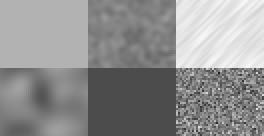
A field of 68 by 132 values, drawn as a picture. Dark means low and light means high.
It is made of 2 by 3 panels. Panel 1,1: high, flat. Panel 1,2: middling, blotchy, faint in contrast. Panel 1,3: very high, slanting up to the right, faint in contrast. Panel 2,1: middling, smooth. Panel 2,2: low, flat. Panel 2,3: middling, fine-grained, strong in contrast.
